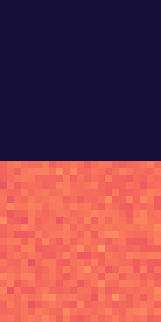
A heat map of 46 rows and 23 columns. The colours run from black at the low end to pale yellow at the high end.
It is made of 2 by 1 panels. Panel 1,1: very low, flat. Panel 2,1: high, fine-grained, faint in contrast.
